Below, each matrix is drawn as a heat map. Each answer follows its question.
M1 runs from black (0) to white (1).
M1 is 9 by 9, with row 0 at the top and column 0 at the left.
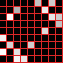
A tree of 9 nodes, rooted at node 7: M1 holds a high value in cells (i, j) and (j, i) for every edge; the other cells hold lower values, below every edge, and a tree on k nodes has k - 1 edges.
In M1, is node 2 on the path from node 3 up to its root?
yes
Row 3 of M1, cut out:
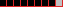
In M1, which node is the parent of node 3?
8
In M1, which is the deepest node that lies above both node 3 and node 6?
2
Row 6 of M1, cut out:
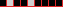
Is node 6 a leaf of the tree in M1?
no
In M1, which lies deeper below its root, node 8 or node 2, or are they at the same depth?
node 8
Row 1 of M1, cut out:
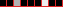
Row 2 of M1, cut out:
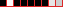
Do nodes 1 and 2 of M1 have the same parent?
no
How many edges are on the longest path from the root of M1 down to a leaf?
4
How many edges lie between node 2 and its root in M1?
1
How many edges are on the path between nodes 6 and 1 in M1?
1
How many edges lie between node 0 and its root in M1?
1
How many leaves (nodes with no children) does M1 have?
3
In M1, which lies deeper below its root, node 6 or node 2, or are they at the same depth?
node 6
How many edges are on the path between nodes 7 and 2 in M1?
1
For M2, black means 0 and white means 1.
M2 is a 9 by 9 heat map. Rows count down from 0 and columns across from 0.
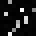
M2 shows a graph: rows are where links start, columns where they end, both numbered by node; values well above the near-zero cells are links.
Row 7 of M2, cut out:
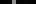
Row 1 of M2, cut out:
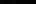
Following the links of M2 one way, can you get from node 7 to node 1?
yes
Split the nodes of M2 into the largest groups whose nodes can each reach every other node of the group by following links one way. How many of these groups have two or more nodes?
2
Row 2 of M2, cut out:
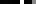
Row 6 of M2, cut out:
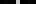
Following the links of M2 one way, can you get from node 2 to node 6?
yes
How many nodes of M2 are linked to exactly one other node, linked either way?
4
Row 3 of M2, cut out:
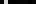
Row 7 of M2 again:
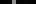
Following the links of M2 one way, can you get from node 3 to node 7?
no
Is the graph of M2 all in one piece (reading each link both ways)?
no
